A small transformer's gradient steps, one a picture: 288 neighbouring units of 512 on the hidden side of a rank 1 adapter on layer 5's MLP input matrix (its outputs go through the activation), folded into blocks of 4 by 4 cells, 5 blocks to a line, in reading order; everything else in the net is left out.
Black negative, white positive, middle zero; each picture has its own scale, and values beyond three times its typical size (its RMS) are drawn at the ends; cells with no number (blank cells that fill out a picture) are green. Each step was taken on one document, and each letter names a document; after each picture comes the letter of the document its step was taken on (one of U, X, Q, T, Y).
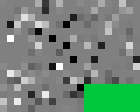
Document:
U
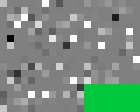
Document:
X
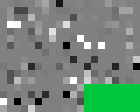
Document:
X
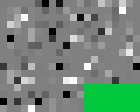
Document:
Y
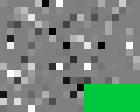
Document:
U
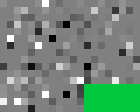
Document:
U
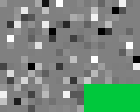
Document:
U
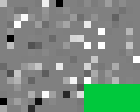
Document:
X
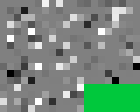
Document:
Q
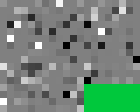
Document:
U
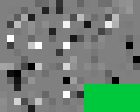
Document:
Q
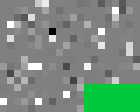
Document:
Q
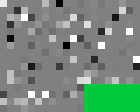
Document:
X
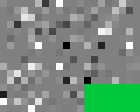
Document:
U
